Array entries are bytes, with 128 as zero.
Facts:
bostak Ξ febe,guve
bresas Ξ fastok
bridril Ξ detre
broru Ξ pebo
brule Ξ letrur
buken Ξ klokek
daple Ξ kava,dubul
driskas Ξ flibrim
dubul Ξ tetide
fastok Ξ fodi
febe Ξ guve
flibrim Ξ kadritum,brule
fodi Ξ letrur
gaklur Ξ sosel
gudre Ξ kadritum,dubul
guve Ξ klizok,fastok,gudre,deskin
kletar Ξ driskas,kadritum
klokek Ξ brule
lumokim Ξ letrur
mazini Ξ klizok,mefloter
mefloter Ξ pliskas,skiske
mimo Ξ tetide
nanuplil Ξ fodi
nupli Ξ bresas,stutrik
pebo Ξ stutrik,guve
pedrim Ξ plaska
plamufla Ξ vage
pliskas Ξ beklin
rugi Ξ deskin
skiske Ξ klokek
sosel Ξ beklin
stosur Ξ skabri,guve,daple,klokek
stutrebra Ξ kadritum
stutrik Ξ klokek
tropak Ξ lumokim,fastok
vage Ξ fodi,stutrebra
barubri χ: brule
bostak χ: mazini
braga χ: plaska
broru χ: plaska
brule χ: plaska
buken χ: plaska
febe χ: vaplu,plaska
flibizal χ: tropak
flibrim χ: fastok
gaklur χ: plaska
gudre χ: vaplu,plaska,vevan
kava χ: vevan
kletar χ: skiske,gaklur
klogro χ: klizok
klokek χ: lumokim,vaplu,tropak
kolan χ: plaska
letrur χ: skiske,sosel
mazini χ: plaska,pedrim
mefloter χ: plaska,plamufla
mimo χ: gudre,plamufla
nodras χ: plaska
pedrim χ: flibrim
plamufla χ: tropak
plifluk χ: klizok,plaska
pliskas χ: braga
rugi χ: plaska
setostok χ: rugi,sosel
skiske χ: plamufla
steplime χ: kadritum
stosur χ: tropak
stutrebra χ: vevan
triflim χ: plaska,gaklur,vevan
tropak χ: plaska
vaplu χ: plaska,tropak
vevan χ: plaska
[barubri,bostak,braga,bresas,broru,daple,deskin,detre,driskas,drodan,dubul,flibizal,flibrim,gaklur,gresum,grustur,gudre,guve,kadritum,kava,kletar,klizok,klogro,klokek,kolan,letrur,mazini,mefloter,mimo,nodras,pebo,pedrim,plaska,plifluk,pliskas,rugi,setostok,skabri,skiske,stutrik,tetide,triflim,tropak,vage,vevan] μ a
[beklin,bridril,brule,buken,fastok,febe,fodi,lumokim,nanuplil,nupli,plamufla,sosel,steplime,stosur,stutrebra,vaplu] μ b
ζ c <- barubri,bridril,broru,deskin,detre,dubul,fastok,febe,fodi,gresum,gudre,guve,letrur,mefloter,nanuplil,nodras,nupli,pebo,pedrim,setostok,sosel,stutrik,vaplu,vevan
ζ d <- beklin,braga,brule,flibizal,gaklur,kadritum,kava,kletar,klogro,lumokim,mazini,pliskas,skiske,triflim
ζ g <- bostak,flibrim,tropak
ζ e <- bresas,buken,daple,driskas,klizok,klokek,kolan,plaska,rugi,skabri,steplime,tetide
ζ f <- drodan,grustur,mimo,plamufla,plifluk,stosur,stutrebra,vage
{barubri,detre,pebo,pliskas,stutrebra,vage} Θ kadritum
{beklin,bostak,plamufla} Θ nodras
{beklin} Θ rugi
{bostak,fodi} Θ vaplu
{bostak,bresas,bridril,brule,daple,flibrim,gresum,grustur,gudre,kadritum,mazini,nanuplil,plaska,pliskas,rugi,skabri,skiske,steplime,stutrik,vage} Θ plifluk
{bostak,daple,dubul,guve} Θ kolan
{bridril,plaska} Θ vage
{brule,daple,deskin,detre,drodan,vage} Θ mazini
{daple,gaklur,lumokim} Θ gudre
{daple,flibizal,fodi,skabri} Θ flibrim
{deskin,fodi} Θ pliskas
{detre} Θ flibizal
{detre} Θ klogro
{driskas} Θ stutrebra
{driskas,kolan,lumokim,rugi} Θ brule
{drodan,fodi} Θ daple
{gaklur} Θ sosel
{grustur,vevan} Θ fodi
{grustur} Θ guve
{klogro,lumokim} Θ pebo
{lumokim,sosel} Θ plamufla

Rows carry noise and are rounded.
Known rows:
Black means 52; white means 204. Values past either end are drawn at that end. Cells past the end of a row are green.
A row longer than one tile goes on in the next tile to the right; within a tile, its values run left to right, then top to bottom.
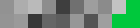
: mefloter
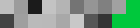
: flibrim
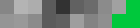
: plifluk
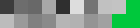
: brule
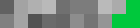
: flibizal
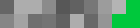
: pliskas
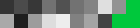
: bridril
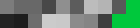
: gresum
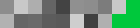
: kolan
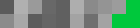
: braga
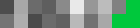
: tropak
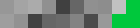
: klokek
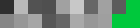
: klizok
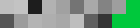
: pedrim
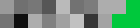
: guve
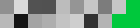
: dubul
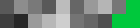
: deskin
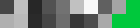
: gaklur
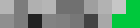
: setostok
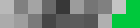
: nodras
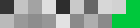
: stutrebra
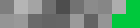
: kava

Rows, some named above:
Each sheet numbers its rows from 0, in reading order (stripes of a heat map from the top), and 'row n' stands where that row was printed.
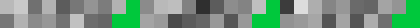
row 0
mazini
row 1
triflim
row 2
klogro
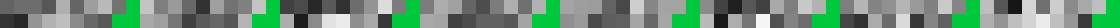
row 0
skabri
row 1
nodras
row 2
nanuplil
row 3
gudre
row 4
rugi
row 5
beklin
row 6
pebo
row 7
fastok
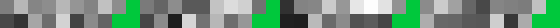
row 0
pebo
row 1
skiske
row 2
kadritum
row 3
kolan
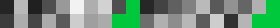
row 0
plaska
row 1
vevan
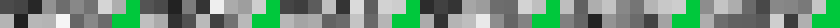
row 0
nupli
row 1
plamufla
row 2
vaplu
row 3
fodi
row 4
letrur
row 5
kolan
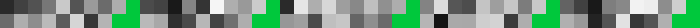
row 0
vevan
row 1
plamufla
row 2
barubri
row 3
dubul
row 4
sosel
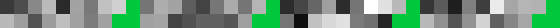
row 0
stosur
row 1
gudre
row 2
steplime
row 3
lumokim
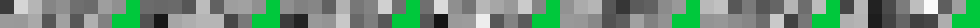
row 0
klogro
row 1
grustur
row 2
vage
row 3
driskas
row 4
plifluk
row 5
bostak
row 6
gaklur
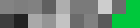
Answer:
vage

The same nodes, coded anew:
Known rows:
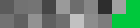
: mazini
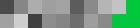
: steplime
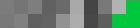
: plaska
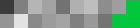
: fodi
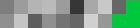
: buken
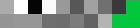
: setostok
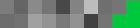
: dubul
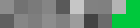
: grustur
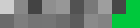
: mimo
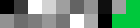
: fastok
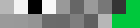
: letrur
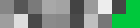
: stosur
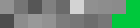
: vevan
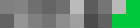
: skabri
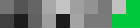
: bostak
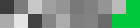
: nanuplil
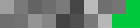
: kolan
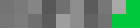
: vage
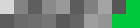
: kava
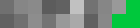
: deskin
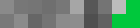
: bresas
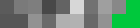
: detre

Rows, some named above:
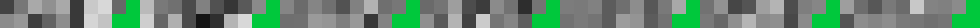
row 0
stutrebra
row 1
plifluk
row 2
dubul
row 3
kadritum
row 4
vage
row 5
gaklur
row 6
vevan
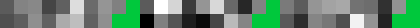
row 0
detre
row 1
pliskas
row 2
pedrim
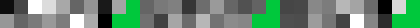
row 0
fastok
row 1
pebo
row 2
flibrim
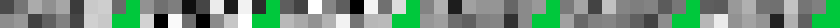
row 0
stutrebra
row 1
klogro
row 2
brule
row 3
skiske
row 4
rugi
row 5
vaplu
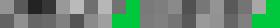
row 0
flibizal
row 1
vage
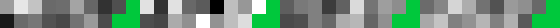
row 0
braga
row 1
barubri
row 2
detre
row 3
nupli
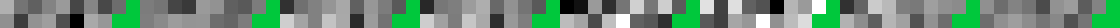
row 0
nodras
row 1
gudre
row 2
plamufla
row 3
plamufla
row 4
lumokim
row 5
barubri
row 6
beklin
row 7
guve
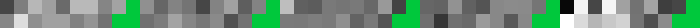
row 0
fodi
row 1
guve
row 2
tropak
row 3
driskas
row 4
sosel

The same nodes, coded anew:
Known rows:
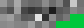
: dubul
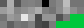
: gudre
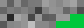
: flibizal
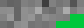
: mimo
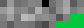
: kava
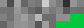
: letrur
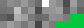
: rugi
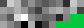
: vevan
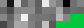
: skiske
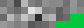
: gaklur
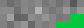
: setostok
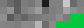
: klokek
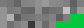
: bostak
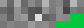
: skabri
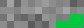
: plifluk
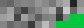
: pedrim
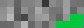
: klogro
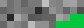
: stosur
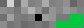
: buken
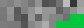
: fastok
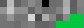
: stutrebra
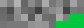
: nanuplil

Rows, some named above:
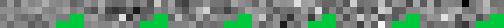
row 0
plifluk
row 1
dubul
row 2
sosel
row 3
mazini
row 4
flibrim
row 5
gudre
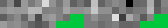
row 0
nodras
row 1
stutrebra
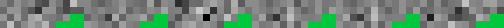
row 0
barubri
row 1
beklin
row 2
plamufla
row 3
klizok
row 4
klizok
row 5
stosur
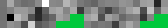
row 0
vaplu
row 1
pedrim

